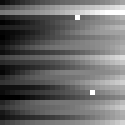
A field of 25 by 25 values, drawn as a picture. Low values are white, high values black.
Grain: streaks across. Ninth with the lowest average: top right. Histogram: bell-shaped. Slope: up to the left. Lone odd cells: 2, each lower than its neighbours. Average level on the scale: 60%.
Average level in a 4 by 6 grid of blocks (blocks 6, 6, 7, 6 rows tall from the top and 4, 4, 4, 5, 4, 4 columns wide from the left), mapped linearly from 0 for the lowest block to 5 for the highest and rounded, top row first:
443210 / 543211 / 543211 / 543221
